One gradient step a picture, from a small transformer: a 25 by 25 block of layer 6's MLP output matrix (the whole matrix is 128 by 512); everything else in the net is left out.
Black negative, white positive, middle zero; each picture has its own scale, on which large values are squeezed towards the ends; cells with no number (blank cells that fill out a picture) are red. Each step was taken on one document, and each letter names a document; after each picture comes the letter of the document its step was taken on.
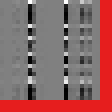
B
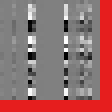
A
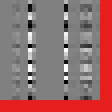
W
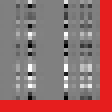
W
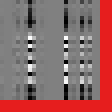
B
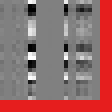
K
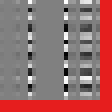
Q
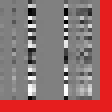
A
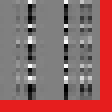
B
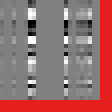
A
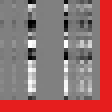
A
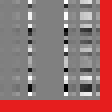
Q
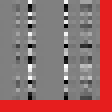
W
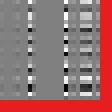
Q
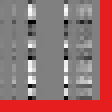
A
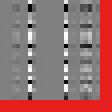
W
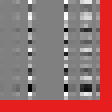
Q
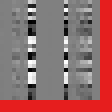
K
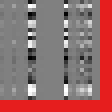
A
